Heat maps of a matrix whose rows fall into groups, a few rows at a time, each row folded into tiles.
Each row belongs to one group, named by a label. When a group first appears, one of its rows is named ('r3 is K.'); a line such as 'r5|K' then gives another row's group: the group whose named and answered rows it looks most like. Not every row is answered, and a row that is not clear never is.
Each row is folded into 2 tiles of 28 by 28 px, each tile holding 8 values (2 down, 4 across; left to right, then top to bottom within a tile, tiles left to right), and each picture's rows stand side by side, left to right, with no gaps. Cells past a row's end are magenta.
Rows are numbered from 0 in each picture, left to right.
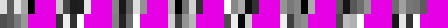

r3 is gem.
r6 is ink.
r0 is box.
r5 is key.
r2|gem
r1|ink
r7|ink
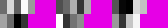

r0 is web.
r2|gem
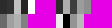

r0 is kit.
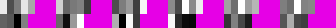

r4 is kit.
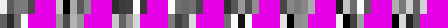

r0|box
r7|kit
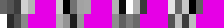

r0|gem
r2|box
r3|ink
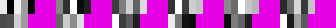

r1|ink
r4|kit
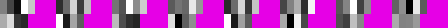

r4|key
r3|gem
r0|web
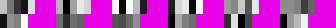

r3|kit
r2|box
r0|ink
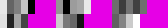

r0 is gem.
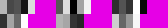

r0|ink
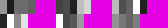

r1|gem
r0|ink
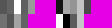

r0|kit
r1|gem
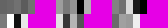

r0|ink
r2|ink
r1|key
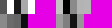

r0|web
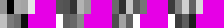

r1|gem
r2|ink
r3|key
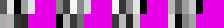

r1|kit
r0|web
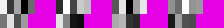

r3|kit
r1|web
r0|ink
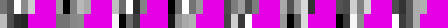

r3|kit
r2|key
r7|gem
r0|key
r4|ink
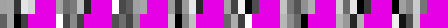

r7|gem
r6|ink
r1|gem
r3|gem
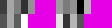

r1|key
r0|ink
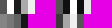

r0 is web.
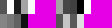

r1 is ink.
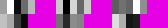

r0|web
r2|web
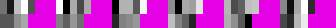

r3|key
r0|box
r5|box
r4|web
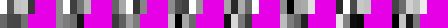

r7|kit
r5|key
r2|kit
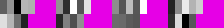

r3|kit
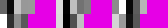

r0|key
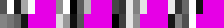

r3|box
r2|kit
